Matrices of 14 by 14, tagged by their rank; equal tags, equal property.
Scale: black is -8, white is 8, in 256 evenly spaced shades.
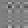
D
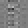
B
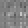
B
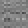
B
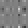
D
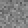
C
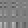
D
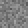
C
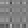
D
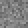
C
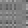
D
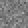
C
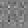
B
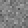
C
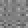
B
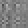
B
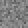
C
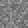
C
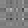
D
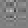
D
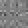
B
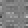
B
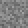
C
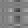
D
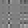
D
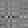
B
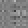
B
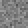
C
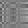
D
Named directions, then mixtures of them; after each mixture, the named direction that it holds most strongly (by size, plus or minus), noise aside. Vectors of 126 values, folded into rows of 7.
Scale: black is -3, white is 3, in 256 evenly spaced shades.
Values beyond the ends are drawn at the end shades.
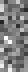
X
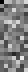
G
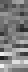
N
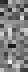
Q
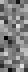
X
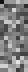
G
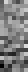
N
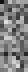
G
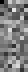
Q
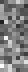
X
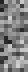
X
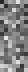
G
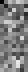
G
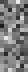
X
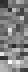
N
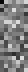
G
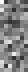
G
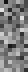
Q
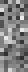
X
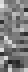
X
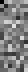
G
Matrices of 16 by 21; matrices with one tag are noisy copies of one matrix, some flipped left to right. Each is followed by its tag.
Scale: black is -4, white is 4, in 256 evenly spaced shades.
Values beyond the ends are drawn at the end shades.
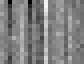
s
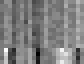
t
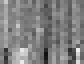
t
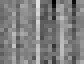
s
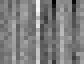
s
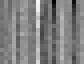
s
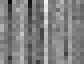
s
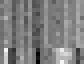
t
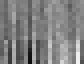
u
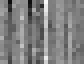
s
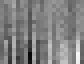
u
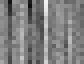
s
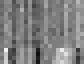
t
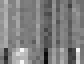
t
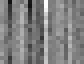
s
